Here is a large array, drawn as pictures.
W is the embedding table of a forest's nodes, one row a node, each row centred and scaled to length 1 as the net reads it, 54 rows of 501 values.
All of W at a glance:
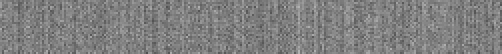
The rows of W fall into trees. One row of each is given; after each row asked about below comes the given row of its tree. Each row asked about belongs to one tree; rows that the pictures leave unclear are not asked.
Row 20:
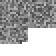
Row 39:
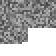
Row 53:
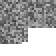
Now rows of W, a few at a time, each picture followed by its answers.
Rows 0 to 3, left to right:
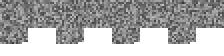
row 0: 53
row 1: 20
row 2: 53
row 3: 39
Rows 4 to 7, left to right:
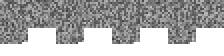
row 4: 39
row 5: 20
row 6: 53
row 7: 53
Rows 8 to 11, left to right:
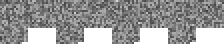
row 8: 53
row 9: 39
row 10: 20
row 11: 20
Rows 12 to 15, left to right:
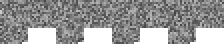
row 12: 39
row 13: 20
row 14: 53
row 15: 20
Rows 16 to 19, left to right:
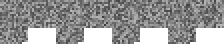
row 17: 53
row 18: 53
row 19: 20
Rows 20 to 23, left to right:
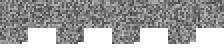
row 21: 20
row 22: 20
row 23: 53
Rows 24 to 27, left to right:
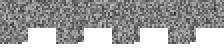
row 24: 39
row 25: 20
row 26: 20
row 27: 20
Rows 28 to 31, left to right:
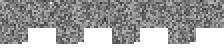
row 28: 39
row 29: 53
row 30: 53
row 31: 20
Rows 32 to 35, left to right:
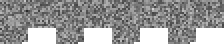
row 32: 39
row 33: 20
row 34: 53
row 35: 53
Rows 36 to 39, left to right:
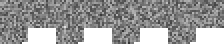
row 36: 20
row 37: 20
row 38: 53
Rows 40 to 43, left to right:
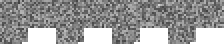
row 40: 53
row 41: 20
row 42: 53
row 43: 20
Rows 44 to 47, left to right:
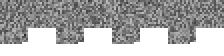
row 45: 20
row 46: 39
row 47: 20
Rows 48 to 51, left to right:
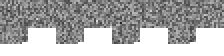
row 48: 20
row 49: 39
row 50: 53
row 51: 20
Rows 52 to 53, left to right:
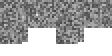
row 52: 53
